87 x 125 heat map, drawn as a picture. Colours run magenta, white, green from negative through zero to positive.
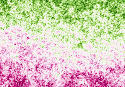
Odd rows or columns: none. Slope: up to the top. Average level on the scale: 50%. Stripes: none. Ninth with the lowest average: bottom left.
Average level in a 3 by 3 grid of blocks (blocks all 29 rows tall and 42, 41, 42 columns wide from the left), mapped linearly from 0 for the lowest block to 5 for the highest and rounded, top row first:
555
233
010
